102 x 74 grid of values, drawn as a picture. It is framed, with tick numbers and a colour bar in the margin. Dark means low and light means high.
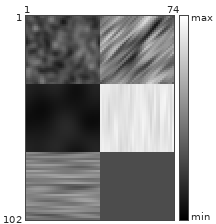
It is made of 3 by 2 panels. Panel 1,1: low, blotchy. Panel 1,2: middling, slanting up to the right, strong in contrast. Panel 2,1: very low, smooth, faint in contrast. Panel 2,2: very high, streaked downward, faint in contrast. Panel 3,1: middling, streaked across. Panel 3,2: low, flat.
